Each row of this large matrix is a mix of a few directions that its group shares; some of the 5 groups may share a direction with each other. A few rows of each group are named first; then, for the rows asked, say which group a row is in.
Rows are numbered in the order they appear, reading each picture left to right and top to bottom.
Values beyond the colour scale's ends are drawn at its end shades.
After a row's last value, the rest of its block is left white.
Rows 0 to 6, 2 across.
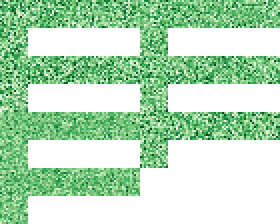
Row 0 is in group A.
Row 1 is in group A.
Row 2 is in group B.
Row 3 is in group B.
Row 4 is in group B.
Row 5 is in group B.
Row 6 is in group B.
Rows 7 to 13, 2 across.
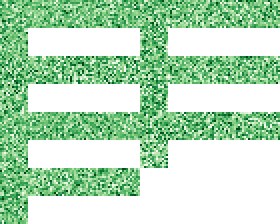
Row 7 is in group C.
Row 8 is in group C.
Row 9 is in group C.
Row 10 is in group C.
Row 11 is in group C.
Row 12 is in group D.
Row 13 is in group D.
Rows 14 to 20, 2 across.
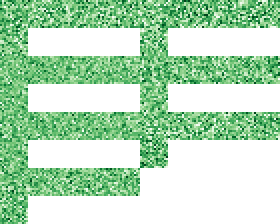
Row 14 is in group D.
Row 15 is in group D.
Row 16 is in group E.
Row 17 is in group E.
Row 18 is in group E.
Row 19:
B
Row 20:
C
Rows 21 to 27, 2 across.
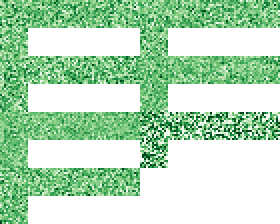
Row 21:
C
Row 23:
A
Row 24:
B
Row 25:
A
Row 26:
C
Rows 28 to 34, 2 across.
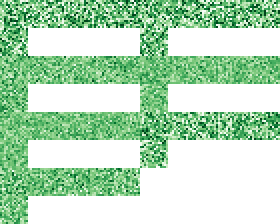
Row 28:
A
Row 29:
C
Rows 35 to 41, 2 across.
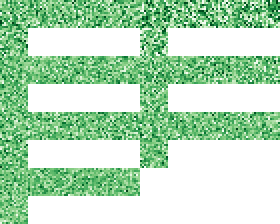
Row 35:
E
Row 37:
D
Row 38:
C
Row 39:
B
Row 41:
B
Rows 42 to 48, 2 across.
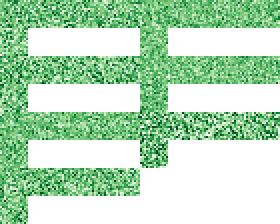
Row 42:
C
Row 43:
E
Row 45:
C
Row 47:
B
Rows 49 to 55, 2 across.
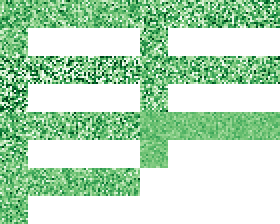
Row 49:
E
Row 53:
E
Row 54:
E
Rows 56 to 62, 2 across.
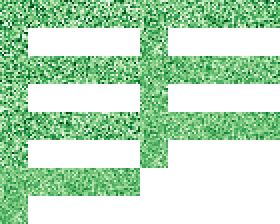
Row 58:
C
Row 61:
A
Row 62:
A
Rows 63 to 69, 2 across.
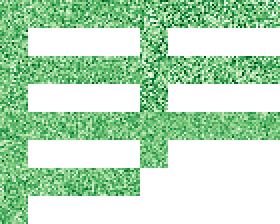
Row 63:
E
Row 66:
D
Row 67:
E
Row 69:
A
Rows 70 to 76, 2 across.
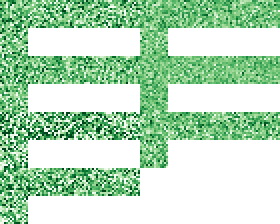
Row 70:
D
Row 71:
D
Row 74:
B
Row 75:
B
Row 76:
B
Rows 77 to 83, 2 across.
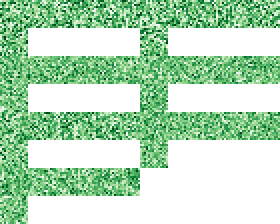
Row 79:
D
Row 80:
C
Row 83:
E
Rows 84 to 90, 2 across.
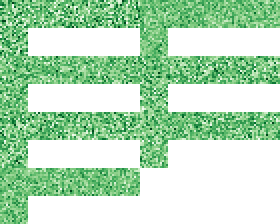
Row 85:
A
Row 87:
D
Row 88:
A
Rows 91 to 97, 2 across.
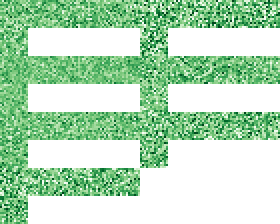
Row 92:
A
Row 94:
B
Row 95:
D
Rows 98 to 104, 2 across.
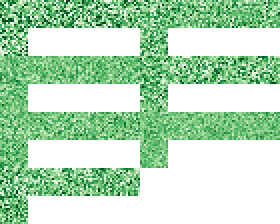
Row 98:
C
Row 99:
A
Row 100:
E
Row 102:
C
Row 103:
A
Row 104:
D
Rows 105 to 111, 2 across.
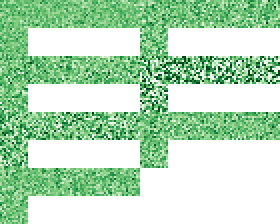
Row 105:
B
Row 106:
C
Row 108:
E
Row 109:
B
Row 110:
A
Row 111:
D
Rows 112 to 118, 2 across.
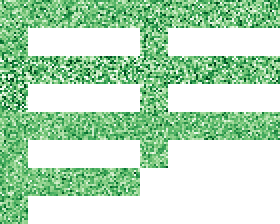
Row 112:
D
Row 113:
C
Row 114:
C
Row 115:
B
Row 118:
C
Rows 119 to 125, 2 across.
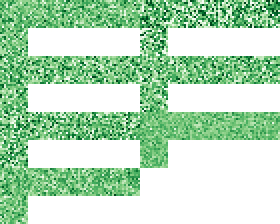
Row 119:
C
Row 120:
E
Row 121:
B
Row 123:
A
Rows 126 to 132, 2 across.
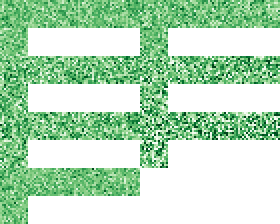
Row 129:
E
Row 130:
E
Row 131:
C
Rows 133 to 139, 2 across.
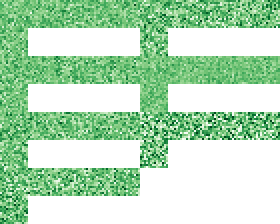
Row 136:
A
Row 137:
E
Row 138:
B
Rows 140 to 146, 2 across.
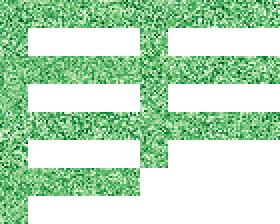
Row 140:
B
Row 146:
C
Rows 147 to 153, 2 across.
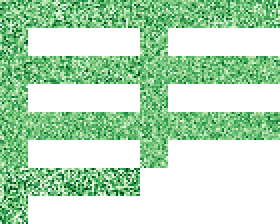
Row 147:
B
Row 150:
C
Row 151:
D
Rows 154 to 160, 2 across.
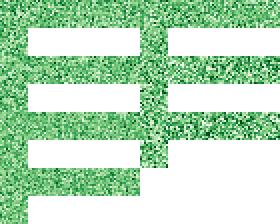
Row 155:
A
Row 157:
E
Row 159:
B
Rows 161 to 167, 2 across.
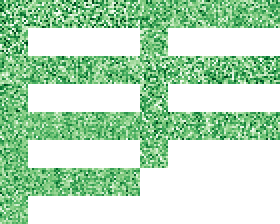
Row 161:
B
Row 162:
E
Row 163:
E
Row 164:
A
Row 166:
D
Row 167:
D
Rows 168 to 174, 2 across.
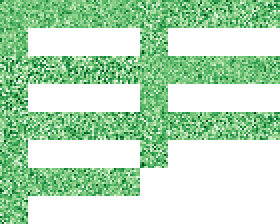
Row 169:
D
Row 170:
D
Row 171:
C
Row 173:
D
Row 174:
E
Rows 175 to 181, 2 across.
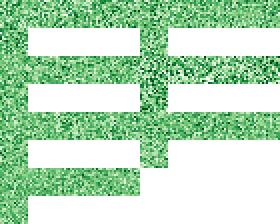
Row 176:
A
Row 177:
C
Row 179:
D
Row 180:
B
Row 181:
C
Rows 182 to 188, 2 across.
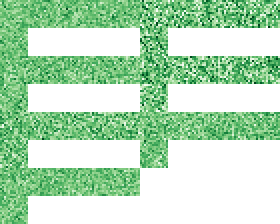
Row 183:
D
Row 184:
A
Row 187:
A
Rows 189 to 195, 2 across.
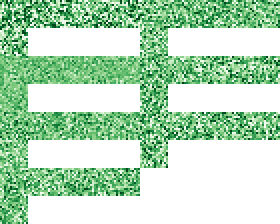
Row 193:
D
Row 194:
B
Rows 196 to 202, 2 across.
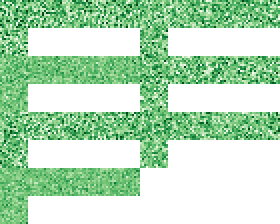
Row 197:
E
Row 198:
B
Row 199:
D
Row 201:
E
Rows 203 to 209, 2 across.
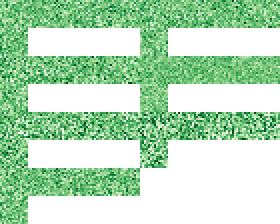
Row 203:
C
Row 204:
B
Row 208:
A
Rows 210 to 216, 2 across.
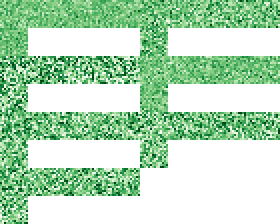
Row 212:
A
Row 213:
E
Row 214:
E
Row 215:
B
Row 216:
C
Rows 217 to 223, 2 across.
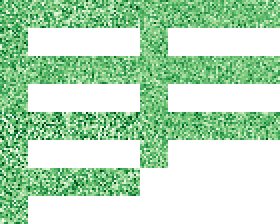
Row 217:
B
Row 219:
A
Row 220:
E
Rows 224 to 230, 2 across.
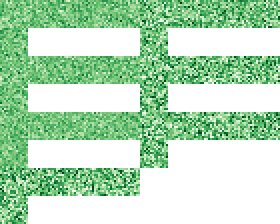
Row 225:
B
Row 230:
A
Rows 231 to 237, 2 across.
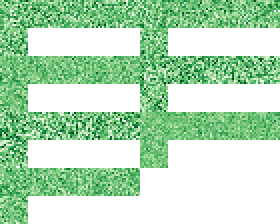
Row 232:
D
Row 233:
E
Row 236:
C
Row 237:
E
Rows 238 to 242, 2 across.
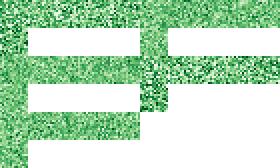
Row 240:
E
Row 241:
B
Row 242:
D
